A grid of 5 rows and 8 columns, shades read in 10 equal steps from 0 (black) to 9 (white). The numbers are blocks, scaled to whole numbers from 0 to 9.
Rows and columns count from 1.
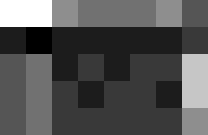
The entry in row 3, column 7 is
2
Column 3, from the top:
5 1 1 2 2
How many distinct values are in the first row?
4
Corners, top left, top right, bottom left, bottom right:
9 3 3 5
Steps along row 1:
same down down same same up down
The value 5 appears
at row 1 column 3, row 1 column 7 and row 5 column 8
